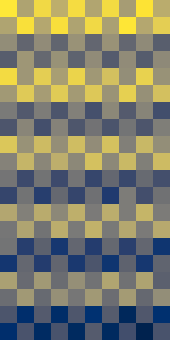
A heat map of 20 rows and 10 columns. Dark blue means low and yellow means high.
On average the colour sits 50% of the way up the scale. Stripes running across repeat 5 times from top to bottom. The field climbs toward the top.
